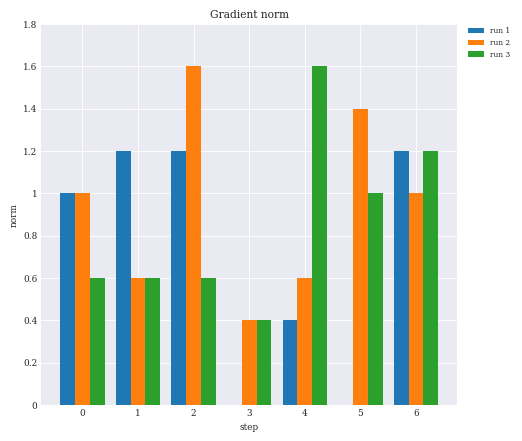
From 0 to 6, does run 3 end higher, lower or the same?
higher
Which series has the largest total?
run 2
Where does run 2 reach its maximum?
2
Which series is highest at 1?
run 1
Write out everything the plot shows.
Title: Gradient norm
x-axis: step, ticks 0 1 2 3 4 5 6
y-axis: norm, ticks 0 0.2 0.4 0.6 0.8 1 1.2 1.4 1.6 1.8
Legend: run 1, run 2, run 3
Values:
run 1: 1 1.2 1.2 0 0.4 0 1.2
run 2: 1 0.6 1.6 0.4 0.6 1.4 1
run 3: 0.6 0.6 0.6 0.4 1.6 1 1.2
